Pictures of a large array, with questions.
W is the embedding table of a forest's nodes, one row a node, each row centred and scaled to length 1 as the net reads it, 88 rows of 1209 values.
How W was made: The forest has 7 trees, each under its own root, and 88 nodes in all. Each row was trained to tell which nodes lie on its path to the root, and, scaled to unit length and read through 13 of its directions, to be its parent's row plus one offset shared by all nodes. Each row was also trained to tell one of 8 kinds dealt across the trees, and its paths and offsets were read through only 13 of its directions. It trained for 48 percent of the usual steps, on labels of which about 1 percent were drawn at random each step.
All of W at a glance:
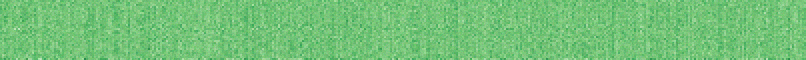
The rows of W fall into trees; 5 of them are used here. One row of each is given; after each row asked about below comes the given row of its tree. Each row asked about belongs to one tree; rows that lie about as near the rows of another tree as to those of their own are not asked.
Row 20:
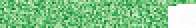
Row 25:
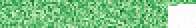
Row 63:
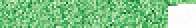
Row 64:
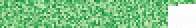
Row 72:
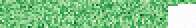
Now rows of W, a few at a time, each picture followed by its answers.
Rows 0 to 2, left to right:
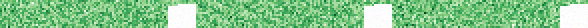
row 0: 63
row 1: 64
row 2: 72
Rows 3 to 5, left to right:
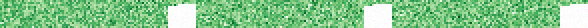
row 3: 63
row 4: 20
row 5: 64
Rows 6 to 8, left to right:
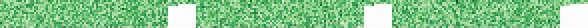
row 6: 64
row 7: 64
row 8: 63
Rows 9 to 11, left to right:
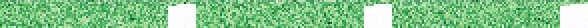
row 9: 72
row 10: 25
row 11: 63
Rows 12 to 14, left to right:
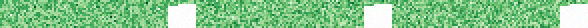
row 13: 72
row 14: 20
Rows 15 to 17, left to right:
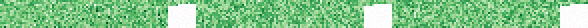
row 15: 64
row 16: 20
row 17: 25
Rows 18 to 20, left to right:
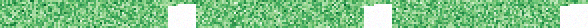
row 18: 25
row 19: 64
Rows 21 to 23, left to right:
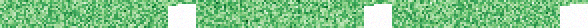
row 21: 25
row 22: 72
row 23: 63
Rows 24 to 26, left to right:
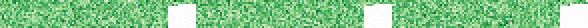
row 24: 72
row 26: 64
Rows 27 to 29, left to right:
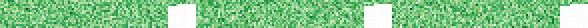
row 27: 20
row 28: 25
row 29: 20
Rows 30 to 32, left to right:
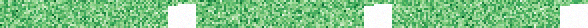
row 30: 63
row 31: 72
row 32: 20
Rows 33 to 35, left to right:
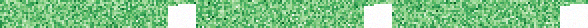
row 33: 64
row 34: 63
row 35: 72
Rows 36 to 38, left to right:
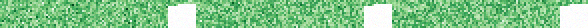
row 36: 63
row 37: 20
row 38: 20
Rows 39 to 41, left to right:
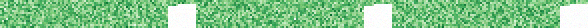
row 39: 20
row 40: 20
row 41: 63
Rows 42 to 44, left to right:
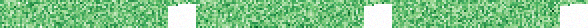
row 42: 64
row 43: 64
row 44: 64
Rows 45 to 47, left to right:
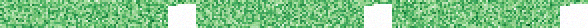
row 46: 25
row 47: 63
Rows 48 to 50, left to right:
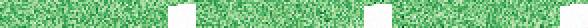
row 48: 63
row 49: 72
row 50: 72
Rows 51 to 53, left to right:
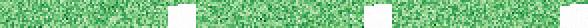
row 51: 72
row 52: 64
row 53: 25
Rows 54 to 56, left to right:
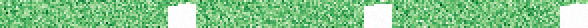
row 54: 63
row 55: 25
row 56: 63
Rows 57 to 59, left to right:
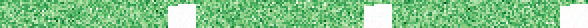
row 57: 20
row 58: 64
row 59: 25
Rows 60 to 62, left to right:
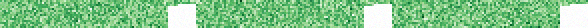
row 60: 20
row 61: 72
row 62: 25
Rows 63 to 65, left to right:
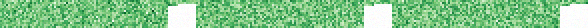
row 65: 25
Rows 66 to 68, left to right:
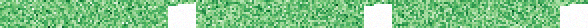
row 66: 63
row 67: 25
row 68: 25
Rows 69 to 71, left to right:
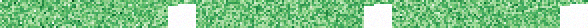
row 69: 72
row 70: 25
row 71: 64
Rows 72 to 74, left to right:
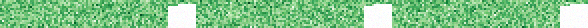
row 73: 25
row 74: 72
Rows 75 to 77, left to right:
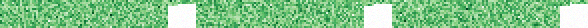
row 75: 20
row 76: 72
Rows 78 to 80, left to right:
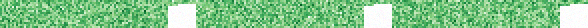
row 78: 63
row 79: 72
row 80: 20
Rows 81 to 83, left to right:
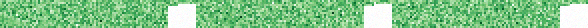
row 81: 63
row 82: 64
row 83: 72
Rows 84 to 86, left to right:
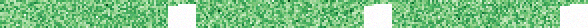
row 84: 64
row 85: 63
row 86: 72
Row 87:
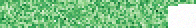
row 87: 20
